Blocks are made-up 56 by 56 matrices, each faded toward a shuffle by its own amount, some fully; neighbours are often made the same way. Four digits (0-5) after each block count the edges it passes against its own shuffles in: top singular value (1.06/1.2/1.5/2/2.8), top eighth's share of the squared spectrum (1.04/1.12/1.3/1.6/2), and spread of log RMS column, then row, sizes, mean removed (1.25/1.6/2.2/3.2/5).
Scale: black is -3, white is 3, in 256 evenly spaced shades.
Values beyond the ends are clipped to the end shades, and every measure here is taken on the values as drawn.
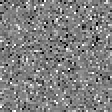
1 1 0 0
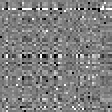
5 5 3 3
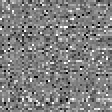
4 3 1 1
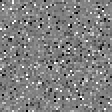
1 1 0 0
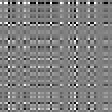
5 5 4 4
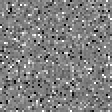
1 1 0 0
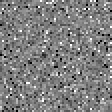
2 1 0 0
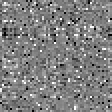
3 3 0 2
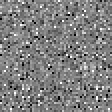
3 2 1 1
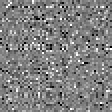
4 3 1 2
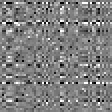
5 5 3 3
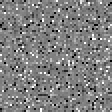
0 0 0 0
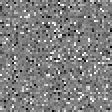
3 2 1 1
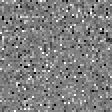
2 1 0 0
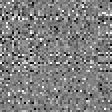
4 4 2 2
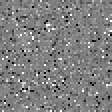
2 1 0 0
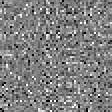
4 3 1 2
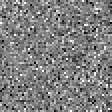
1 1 0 0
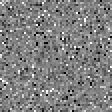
0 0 0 0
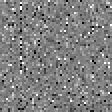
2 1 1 0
